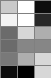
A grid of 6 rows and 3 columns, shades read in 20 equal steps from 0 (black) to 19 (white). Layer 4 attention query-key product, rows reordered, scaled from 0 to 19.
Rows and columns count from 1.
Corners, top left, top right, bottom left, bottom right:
15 1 1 16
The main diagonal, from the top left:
15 19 13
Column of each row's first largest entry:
2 2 2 2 3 3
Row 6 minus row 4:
-7 -10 6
